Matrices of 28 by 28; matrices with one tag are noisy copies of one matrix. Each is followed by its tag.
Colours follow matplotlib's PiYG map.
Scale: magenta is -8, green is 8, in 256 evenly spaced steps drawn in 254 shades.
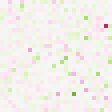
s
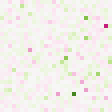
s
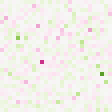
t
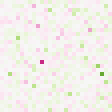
t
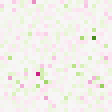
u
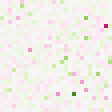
s
